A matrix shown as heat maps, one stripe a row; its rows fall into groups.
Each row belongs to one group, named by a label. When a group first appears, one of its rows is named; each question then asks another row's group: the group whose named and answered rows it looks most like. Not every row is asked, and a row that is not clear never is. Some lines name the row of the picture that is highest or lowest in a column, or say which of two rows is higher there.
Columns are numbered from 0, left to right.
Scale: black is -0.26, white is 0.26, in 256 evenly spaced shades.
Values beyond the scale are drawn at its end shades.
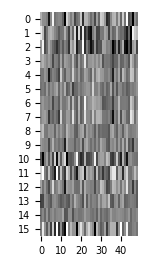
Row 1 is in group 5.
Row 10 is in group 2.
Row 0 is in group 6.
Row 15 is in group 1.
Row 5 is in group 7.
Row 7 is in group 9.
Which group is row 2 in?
5
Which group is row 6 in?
9
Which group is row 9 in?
6
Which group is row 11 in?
1
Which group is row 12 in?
6
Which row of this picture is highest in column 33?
10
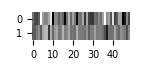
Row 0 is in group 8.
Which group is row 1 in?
2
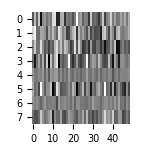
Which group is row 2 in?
5
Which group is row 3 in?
2
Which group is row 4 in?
2
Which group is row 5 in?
8
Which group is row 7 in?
8
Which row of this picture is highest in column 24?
0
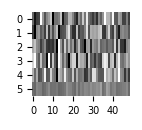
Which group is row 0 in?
8
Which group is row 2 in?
6
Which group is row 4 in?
6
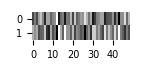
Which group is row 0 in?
7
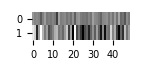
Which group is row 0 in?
6
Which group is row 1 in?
5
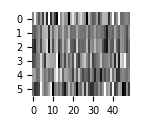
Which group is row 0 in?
1
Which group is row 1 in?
2
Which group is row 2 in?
2
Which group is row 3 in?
7
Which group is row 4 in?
5
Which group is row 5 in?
8
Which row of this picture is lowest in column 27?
0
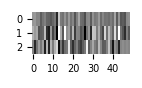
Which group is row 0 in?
6
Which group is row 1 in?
6
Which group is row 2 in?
2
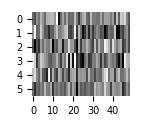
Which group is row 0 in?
7
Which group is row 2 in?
8
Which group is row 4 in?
1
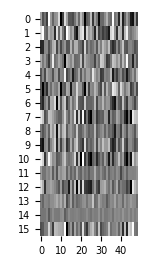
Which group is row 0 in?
8
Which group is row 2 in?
2
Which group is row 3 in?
6
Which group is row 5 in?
8
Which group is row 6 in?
2
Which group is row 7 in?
5
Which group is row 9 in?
2
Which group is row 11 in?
2
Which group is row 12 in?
5
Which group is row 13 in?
7
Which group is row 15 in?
7
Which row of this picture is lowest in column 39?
0
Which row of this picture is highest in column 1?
1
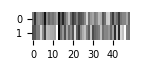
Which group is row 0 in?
2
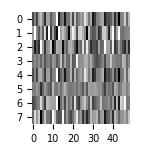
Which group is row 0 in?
7
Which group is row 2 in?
8
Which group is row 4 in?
7
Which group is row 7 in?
9
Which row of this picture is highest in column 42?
6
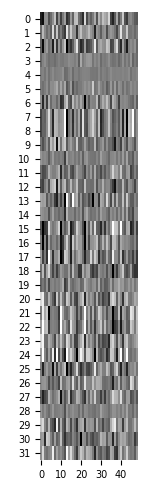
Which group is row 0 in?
2
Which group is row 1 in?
1
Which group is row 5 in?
7
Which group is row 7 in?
7
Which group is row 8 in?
7
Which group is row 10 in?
6
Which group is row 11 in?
8
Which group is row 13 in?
6
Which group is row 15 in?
8
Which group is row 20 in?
1
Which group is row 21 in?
9
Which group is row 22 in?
9
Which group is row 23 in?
1
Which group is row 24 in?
1
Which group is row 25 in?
2
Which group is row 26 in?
9
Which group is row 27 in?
8
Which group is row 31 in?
1
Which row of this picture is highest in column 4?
17
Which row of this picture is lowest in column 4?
21
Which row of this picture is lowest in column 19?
18
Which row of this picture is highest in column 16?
13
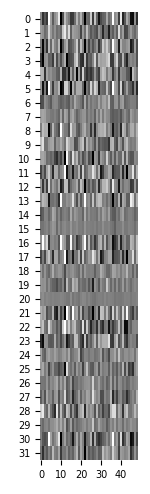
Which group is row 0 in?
8
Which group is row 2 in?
8
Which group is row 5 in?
8
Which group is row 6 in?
2
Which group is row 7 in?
9
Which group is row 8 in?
9
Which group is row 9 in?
1
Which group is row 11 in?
7
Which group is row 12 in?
8
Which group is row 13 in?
9
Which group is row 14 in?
2
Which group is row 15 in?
2
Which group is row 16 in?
9
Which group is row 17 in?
7
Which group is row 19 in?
6
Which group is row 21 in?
6
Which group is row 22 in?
5
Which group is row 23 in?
2
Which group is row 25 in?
6
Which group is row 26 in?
7
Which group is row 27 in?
7
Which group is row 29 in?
7
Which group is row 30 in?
8
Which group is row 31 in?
8
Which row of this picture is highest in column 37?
28
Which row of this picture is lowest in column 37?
16
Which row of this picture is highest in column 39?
1
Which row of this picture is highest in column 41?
21
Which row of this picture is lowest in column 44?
25
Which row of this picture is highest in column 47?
28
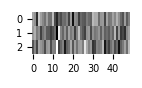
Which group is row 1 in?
6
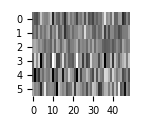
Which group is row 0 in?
8
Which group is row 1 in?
7
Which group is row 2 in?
9
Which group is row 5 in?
6
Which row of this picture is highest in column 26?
1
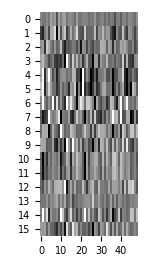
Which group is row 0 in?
2
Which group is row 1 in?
2
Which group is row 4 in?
5
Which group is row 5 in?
5
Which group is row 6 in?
1
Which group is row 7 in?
8
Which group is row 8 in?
9
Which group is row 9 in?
6
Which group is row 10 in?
8
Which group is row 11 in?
8
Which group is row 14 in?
9
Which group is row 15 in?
6
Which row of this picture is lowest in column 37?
1
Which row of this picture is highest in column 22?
14
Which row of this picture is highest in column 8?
6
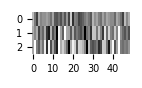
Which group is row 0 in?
5
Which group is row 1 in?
6
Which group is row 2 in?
1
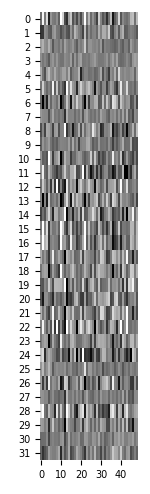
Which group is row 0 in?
9
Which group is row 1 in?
2
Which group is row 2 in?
9
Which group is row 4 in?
5
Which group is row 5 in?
1
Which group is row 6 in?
8
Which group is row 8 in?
7
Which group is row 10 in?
8
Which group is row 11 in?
5
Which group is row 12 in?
1
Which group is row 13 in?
8
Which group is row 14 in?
7
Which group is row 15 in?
9
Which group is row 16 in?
9
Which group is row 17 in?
6
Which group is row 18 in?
9
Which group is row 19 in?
7
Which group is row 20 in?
2
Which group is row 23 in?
9
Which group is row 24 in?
5
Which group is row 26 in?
8
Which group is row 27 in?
6
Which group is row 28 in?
1
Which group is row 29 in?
6
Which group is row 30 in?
9
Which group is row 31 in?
8
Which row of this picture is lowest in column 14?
24
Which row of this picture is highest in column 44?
19
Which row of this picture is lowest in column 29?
26
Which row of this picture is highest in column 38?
20
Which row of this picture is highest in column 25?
10
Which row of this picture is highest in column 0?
28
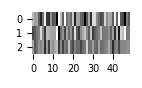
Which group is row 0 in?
6
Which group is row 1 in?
7
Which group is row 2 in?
2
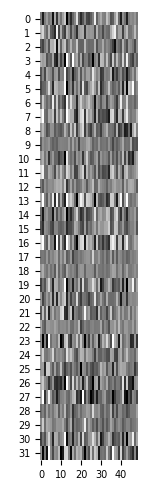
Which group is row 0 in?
2
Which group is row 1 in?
1
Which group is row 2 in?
2
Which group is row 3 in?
6
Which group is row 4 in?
7
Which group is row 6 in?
1
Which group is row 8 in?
5
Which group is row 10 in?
6
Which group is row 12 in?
7
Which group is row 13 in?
1
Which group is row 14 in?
2
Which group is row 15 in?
2
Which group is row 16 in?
1
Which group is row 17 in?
7
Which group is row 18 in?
1
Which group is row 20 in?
2
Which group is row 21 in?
9
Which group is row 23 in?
8
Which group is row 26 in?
6
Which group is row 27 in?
5
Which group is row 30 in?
7
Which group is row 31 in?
8
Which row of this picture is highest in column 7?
2
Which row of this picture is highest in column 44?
5
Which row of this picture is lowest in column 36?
27
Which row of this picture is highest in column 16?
3
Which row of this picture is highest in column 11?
21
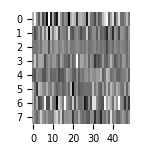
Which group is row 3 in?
9
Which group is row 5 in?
5
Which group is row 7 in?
5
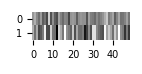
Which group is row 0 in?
1
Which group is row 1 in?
6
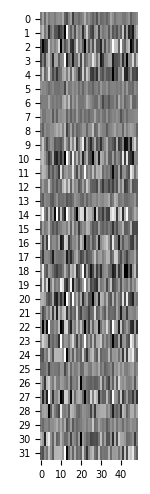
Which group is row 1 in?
6
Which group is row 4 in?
5
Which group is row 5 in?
6
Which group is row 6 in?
5
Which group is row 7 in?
2
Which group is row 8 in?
7
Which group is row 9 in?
5
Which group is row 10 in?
6
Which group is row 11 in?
9
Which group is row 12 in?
5
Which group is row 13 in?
2
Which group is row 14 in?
1
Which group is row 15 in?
5
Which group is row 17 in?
2
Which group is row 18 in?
5
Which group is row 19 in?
9
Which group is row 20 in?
6
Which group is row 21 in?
2
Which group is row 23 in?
9
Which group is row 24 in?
7
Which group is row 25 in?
9
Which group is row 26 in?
5
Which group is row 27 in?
8
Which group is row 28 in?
9
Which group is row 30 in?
5
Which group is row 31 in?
7
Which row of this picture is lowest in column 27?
14
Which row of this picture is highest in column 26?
3
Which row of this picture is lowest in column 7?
14
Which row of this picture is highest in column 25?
27
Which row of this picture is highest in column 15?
19
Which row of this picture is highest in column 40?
2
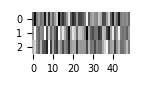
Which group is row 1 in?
1
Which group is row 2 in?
1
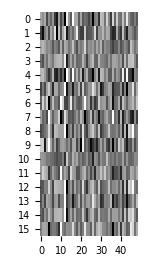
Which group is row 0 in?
6
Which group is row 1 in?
2
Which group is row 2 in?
9
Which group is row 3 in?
7
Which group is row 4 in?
6
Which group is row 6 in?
9
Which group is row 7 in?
8
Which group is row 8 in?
7
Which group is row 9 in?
5
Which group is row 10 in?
6
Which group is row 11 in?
9
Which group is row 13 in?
7
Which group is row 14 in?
7
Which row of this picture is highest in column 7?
1
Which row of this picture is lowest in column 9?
15
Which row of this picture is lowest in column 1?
1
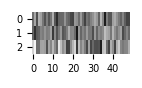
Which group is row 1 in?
8
